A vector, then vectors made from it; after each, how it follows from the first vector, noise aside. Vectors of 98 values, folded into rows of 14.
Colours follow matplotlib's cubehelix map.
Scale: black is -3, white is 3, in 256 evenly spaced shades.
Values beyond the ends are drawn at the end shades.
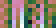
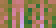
shrunk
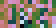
sign-scrambled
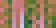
shrunk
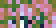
sign-scrambled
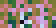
sign-scrambled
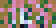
sign-scrambled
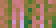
shrunk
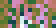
sign-scrambled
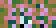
sign-scrambled
